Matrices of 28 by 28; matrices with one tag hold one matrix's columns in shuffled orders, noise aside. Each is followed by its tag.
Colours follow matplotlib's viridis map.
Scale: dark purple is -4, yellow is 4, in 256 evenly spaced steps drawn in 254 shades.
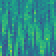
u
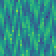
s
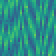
s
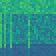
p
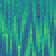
u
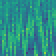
u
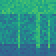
p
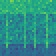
p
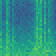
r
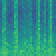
r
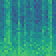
r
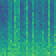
r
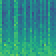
r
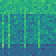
p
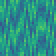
s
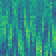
u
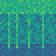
p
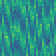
s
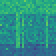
p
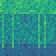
p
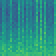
r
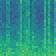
r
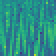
u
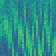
u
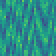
s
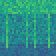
p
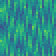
s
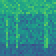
p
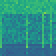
p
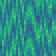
s
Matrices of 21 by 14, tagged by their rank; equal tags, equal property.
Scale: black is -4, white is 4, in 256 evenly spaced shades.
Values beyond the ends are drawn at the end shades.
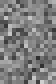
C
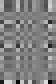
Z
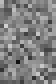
C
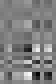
Z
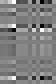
Z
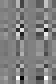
Z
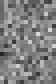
C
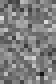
C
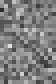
C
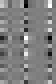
Z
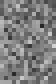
C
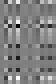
Z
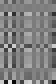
Z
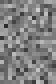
C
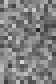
C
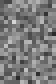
C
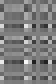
Z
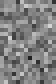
C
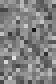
C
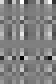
Z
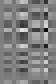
Z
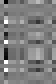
Z
